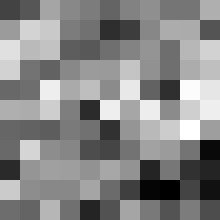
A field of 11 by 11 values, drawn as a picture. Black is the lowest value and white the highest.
Ninth with the lowest average: bottom right. Roughest part: centre. Ninth with the highest average: middle right. Mirror symmetry: none.
